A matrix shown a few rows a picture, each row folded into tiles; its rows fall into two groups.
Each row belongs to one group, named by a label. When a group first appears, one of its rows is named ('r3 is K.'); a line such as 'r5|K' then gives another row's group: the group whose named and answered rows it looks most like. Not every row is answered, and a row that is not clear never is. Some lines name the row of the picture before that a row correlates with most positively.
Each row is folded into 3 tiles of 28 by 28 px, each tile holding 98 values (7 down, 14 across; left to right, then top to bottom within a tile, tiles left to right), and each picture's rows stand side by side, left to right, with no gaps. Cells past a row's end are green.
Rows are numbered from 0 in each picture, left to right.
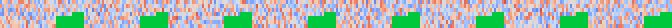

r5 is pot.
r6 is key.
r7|pot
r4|pot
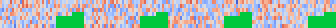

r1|pot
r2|pot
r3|key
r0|key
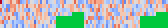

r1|key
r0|key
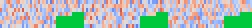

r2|key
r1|key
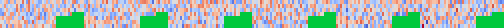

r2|key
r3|key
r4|pot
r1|pot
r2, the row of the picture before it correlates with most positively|1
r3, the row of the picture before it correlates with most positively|2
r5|key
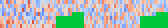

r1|pot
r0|pot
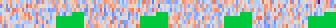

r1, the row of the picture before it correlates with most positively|0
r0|key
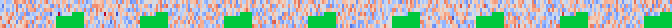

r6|pot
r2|pot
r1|key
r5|key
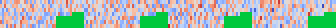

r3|key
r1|pot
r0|pot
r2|pot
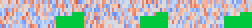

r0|key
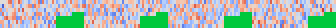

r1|pot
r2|key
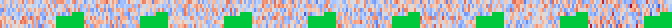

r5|pot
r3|key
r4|pot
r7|pot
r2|pot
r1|pot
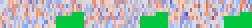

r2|key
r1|key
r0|key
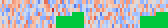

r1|key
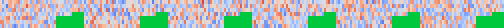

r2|key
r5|pot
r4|key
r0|key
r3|key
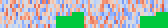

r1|pot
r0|key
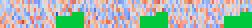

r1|pot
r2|pot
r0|pot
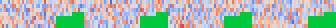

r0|pot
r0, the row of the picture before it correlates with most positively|2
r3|pot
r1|key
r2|pot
